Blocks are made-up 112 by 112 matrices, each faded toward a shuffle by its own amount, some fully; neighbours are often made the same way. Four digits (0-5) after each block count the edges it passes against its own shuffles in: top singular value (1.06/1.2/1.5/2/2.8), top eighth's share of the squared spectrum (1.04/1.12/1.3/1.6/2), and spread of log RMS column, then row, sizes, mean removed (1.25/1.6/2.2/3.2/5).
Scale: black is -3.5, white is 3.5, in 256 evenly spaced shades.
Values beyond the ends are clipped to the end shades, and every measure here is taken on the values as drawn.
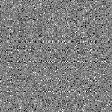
4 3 2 2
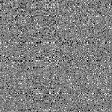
4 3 2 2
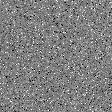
1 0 0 0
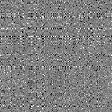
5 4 3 3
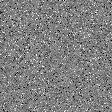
0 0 0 0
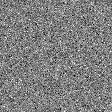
2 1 0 0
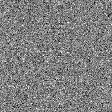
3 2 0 0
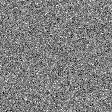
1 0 0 0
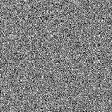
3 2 1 1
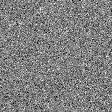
1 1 0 0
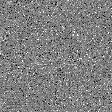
3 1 0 0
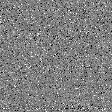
1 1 0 2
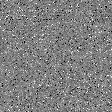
0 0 0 0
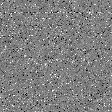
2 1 0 1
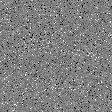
0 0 0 0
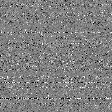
2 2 0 3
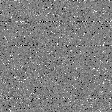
2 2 0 2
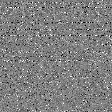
2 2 0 3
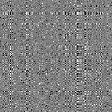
5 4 4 3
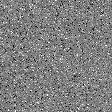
0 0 0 0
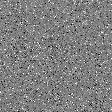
2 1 0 0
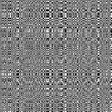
5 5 4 4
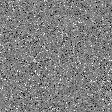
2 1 0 0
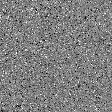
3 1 0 0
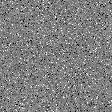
3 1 0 0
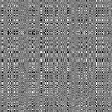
5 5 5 4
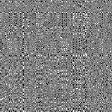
5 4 3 3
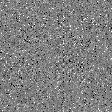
3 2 1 0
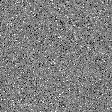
2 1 0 0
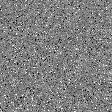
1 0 0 0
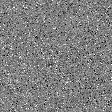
0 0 0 0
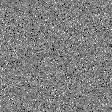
0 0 0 0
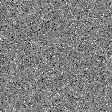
0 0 0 0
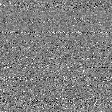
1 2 0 4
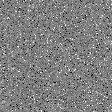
2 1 0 0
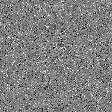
3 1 0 0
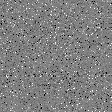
2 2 0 1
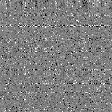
4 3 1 3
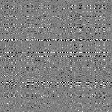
5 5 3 4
